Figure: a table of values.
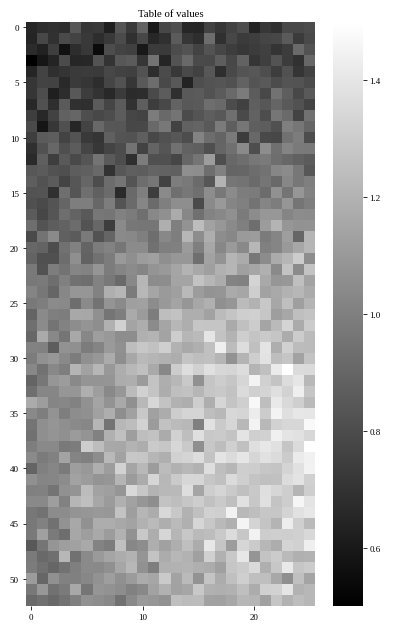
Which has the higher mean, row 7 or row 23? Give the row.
23
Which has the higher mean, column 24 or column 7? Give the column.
24
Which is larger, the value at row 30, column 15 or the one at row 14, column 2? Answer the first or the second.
the first
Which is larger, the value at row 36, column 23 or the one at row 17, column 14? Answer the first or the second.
the first
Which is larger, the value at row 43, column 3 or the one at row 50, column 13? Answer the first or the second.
the second
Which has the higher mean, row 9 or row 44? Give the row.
44
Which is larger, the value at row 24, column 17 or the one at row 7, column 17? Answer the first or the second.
the first
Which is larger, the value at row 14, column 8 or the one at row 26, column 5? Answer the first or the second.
the second
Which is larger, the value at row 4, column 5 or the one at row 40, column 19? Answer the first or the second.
the second
